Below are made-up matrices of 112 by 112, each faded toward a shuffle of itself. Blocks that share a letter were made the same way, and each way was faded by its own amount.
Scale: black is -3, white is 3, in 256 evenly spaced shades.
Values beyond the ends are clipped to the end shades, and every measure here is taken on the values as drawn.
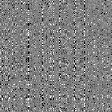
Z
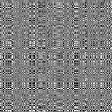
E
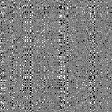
Z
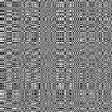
E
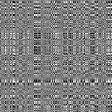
E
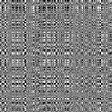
E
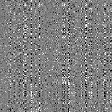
Z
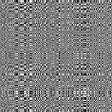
E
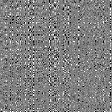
Z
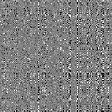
Z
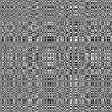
E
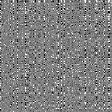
Z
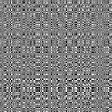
E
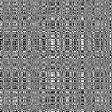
E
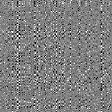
Z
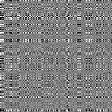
E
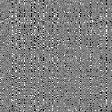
Z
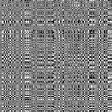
E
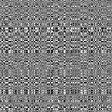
E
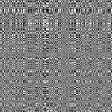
E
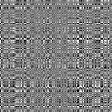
E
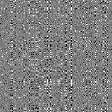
Z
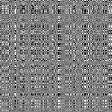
E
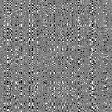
Z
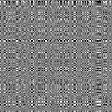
E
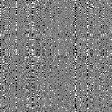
Z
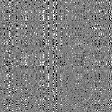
Z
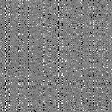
Z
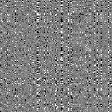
Z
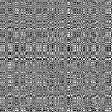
E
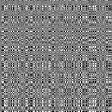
E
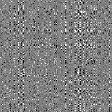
Z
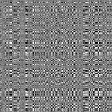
E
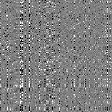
Z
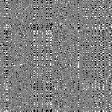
Z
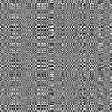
E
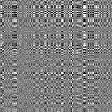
E
